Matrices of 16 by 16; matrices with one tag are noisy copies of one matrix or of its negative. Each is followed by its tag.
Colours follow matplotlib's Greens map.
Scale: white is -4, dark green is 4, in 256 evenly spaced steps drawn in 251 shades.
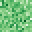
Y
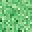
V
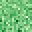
V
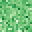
V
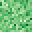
Y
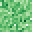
Y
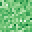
Y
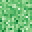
V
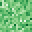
Y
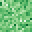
Y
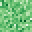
Y
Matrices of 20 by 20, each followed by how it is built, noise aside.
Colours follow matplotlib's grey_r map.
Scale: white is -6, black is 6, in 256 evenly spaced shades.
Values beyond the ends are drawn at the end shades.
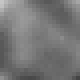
smooth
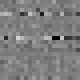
uneven rows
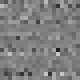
uneven rows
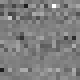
uneven rows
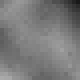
smooth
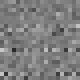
uneven rows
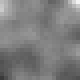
smooth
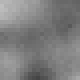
smooth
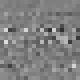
uneven rows
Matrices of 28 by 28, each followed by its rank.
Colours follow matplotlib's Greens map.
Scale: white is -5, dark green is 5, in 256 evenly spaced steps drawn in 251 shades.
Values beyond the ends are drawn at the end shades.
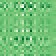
two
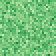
full rank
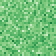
full rank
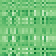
two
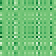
one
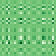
one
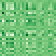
two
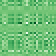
two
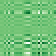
one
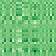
two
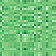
two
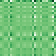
one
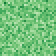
full rank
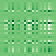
one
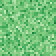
full rank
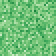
full rank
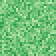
full rank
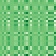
one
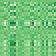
two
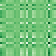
one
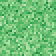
full rank
